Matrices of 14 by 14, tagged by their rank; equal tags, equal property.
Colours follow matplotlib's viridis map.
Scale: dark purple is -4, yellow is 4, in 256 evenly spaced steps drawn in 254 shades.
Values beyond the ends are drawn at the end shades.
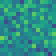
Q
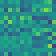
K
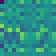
K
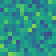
Q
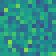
Q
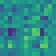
K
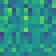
K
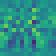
K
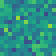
Q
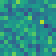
Q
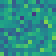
Q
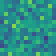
Q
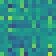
K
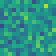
Q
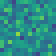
Q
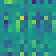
K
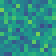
Q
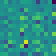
K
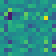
K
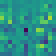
K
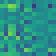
K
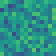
Q
